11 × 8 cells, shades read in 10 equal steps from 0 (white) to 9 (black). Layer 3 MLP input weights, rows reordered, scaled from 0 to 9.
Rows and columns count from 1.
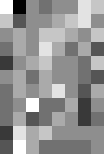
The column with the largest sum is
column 1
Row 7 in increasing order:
1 3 3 3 4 4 5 6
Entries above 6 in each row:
1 0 0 0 1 0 0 1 1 1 0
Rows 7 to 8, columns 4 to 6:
3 1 4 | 5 5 3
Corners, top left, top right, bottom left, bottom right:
0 2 6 4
